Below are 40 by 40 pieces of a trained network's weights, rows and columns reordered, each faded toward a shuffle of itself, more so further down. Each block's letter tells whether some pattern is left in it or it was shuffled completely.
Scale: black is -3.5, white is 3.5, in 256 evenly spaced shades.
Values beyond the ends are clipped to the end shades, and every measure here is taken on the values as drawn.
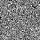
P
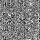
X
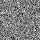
P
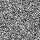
P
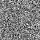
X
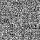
X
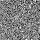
P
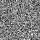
P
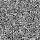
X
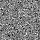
P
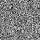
X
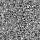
P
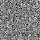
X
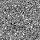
P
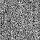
X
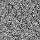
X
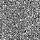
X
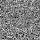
X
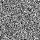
P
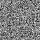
X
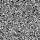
P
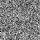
P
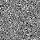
X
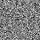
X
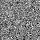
P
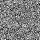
P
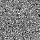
P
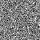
P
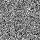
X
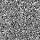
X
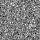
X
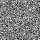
P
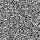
P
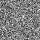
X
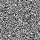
P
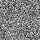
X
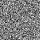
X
